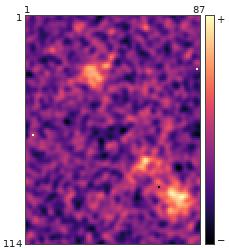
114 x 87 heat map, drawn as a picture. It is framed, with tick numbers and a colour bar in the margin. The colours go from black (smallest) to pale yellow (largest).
Ninth with the highest average: bottom right. Grain: blotchy. Lone odd cells: 3, 2 higher and 1 lower than their neighbours. Bumps: three.
